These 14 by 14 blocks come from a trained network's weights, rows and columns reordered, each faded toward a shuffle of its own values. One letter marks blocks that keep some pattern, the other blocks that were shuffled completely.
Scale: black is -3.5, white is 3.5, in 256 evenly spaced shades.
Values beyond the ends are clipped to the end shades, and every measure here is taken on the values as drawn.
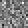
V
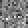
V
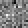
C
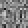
C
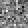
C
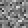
V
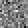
V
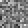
V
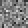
V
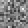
C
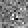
V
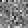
V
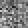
V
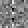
C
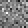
V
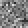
V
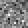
V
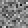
V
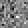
C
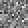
V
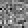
C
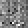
C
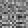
C
